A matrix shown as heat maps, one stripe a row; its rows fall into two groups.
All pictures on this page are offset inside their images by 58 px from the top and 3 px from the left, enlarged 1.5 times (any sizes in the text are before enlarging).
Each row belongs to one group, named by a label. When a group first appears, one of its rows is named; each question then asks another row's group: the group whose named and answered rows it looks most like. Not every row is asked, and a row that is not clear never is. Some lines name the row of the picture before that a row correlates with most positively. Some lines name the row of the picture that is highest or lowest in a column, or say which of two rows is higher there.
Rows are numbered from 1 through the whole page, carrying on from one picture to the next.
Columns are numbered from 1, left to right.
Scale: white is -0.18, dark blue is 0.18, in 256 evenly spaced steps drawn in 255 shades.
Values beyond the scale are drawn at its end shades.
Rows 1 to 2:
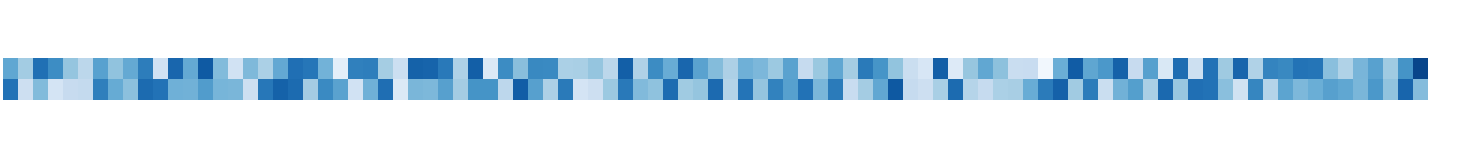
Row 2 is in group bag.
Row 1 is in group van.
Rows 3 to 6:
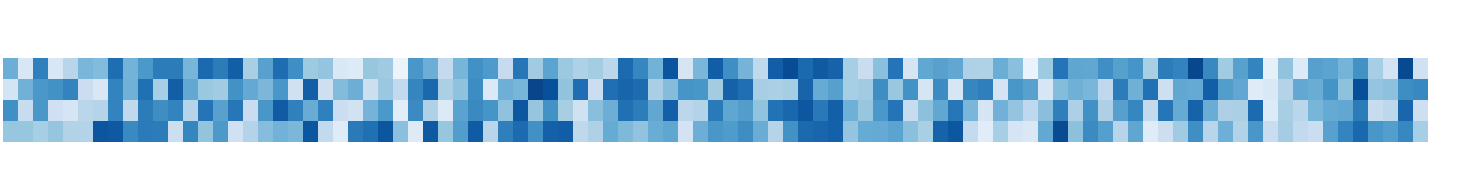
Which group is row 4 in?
van
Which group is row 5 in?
bag
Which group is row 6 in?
bag
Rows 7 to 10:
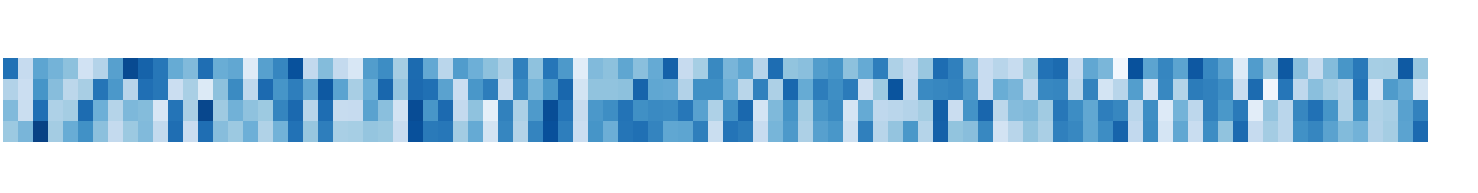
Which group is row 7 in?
bag
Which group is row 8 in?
bag
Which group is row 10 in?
van
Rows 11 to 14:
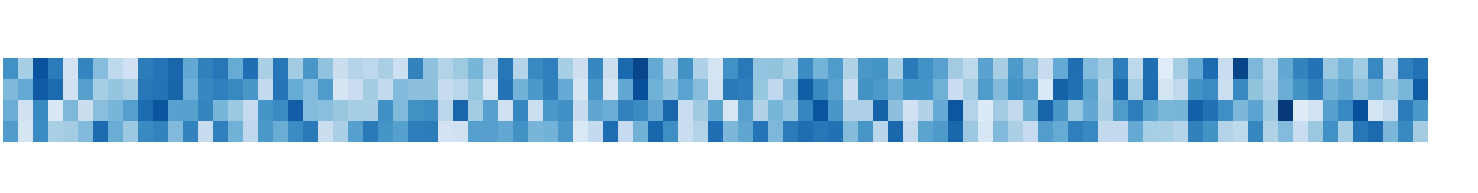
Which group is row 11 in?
van
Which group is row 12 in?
van
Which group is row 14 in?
bag
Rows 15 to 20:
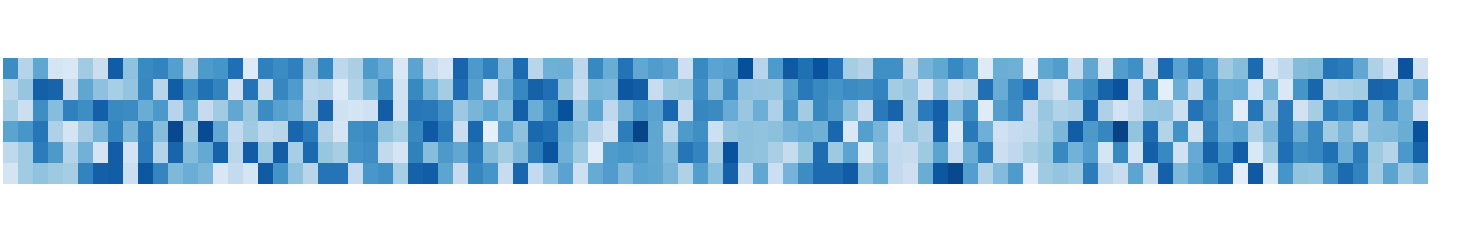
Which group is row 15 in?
bag
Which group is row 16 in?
van
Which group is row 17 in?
bag
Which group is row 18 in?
van
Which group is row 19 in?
van
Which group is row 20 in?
bag
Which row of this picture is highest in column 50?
15
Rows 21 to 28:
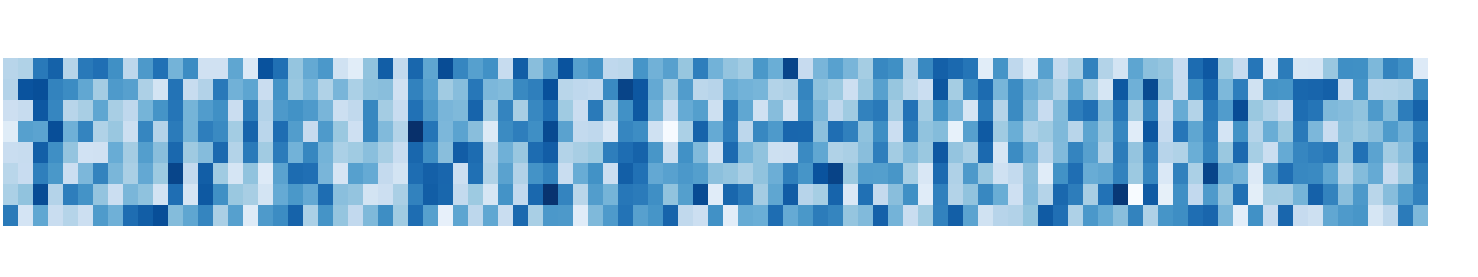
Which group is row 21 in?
bag
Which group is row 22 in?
van
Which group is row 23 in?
van
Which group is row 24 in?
van
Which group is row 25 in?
van
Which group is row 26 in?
van
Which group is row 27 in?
van
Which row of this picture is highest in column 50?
27
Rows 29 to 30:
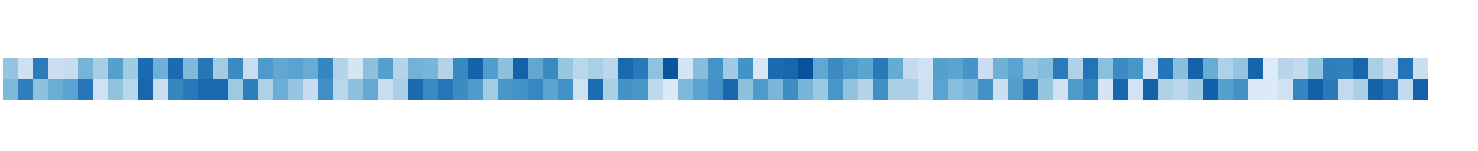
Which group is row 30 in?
van
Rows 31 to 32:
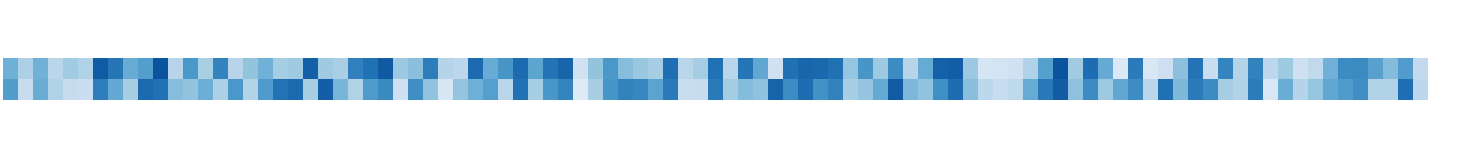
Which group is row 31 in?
bag
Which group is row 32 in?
bag
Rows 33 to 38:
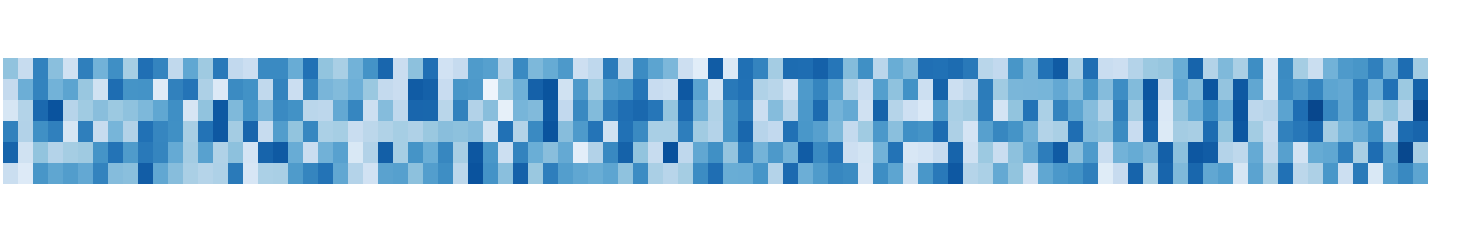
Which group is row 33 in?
bag
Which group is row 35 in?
van
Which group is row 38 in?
bag
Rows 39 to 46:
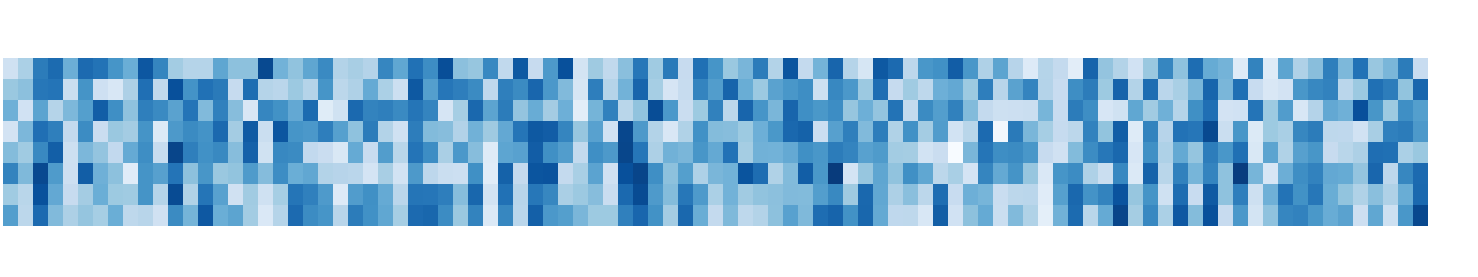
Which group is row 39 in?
bag
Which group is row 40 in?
van
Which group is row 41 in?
bag
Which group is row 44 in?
van
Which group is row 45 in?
van
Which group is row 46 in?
van
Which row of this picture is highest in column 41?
41
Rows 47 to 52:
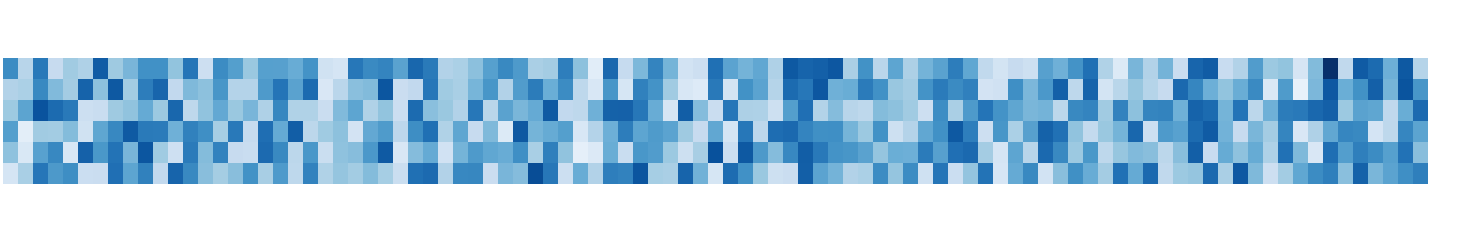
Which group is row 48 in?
bag
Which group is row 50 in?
bag
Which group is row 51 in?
bag
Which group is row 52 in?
van
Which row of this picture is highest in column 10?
51
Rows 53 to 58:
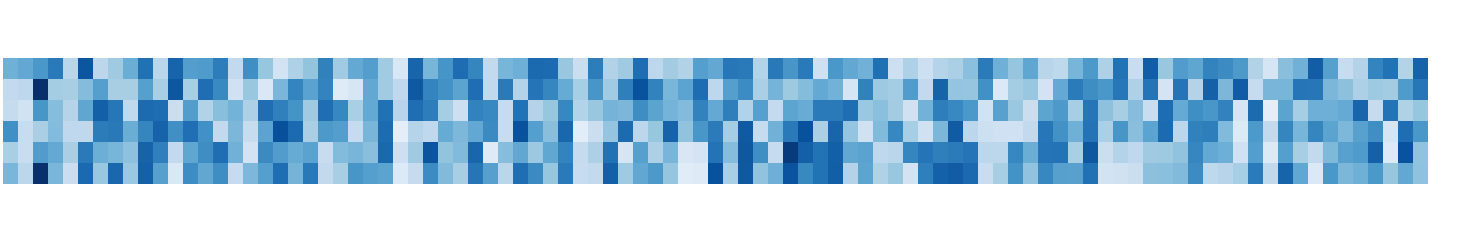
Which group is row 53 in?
van
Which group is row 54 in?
van
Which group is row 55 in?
bag
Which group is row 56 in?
bag
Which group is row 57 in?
bag
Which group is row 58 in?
bag
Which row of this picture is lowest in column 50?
55
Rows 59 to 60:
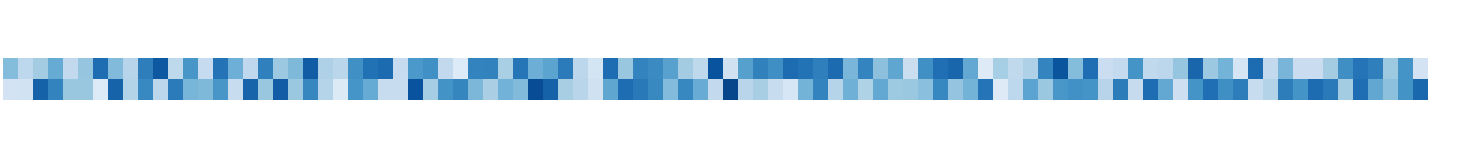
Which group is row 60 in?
van
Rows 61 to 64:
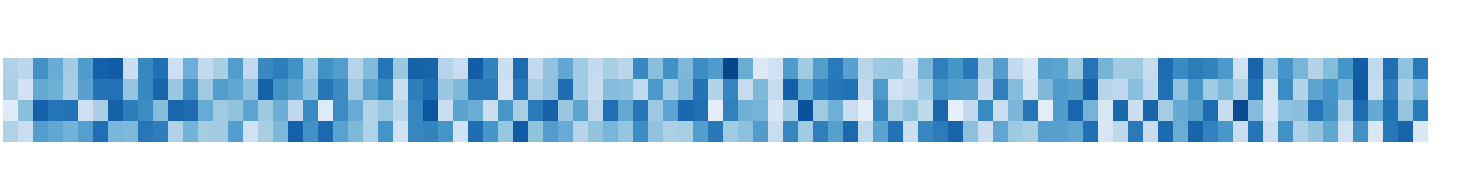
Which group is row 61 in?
bag
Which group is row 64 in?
bag
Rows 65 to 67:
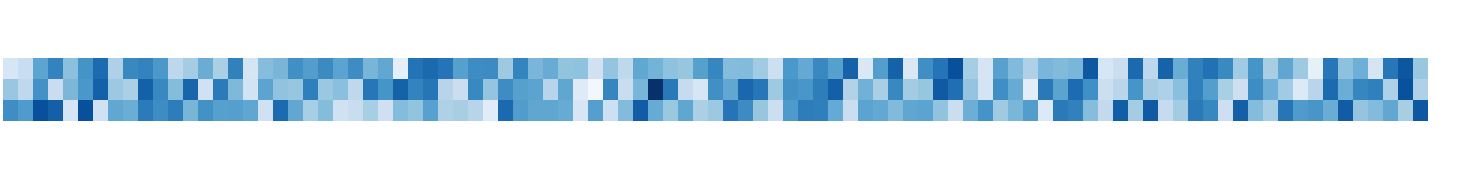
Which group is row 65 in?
bag
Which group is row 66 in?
bag
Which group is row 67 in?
van
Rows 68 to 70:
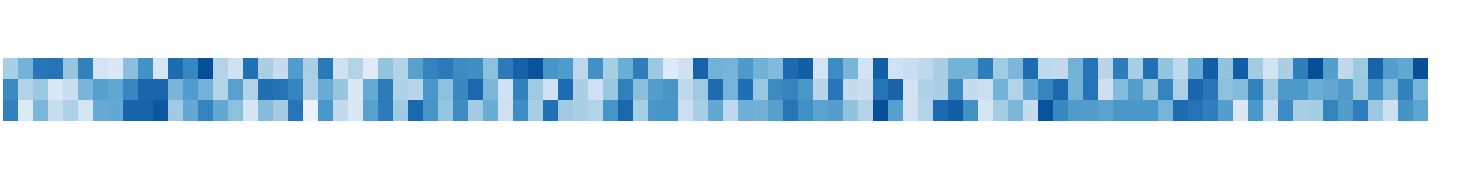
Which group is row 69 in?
bag
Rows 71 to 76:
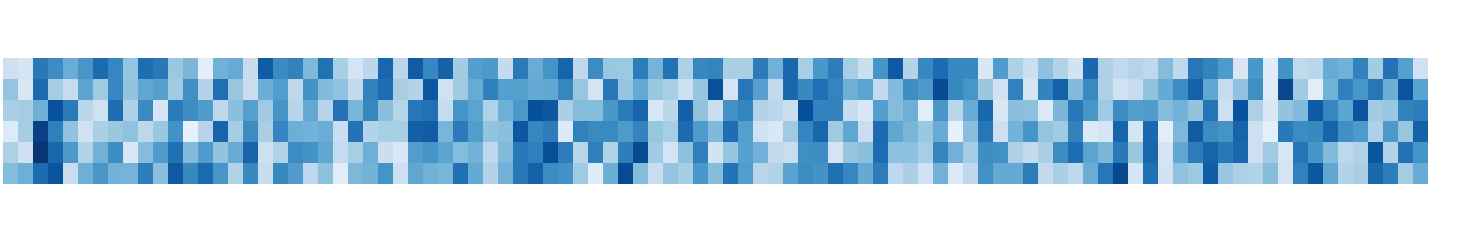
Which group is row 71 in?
bag
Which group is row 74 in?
van
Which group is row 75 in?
van
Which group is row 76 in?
van
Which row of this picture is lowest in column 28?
72
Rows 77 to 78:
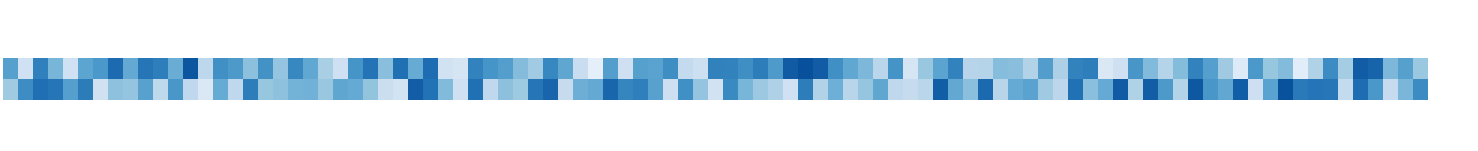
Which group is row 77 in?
bag
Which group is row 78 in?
van
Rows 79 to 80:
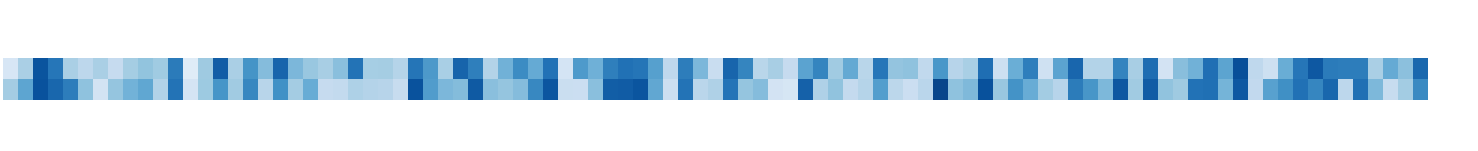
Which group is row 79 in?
van
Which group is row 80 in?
van
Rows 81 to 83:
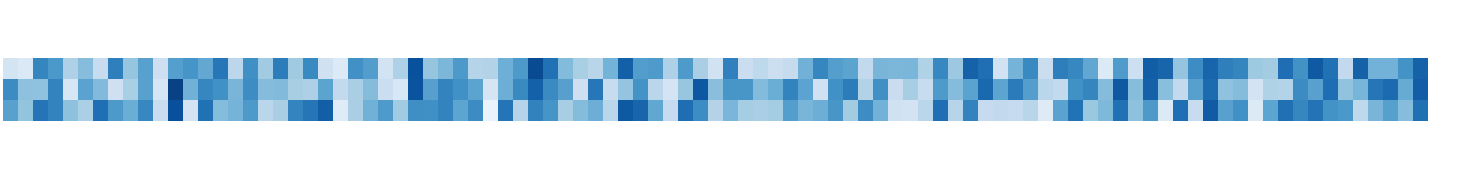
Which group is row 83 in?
van
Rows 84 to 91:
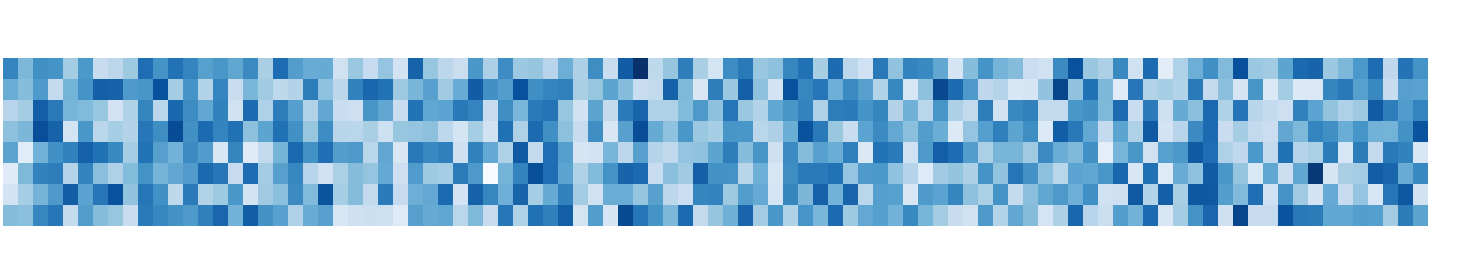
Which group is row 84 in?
van
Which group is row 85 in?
bag
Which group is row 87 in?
van
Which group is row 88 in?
bag
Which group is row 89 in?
van
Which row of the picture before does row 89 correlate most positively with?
82
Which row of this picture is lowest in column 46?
90
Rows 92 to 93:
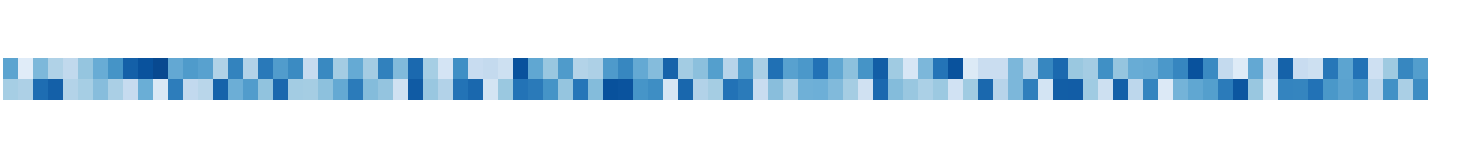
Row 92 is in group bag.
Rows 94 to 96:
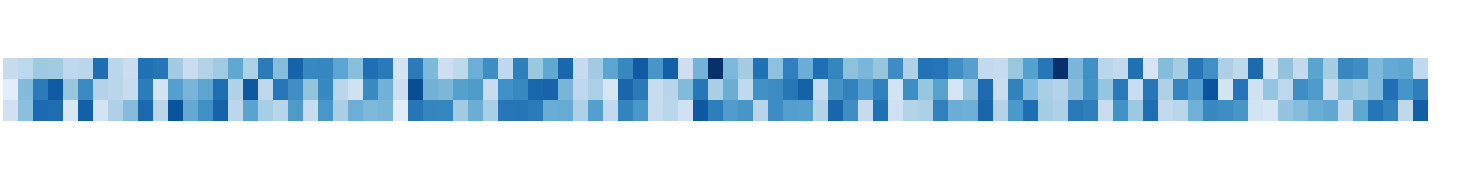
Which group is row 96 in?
van
